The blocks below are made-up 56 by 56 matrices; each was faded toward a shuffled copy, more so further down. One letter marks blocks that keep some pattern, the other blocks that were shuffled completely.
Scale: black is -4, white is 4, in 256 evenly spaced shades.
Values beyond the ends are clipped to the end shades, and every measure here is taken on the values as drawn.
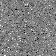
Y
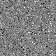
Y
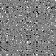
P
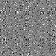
P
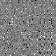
P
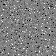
Y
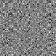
P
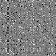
P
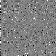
P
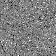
Y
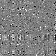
P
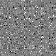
P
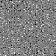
P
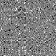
P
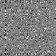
P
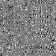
P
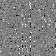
P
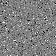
Y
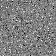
Y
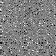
P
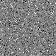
Y
